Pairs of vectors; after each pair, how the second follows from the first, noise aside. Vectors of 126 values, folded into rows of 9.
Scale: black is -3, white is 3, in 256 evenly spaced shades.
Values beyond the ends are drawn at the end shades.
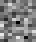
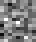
negated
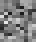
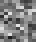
negated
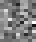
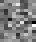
negated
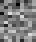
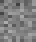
shrunk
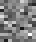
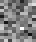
negated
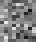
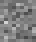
shrunk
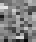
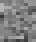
shrunk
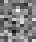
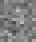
shrunk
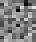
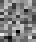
reversed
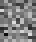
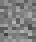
shrunk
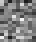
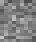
shrunk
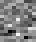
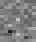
shrunk
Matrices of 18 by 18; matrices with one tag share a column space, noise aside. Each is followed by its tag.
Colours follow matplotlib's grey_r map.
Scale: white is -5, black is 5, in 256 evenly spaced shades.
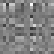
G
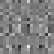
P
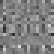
P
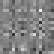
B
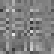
B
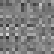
G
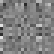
G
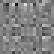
G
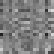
B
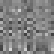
B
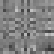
B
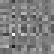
P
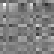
G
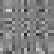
B
